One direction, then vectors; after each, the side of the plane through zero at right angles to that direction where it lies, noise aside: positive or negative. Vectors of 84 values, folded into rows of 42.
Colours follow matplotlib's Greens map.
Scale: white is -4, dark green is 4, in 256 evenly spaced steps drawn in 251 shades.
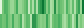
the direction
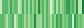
positive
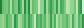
negative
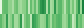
positive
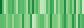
negative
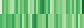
positive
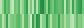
positive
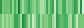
negative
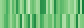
positive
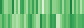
negative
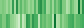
positive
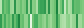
positive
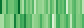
negative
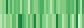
positive
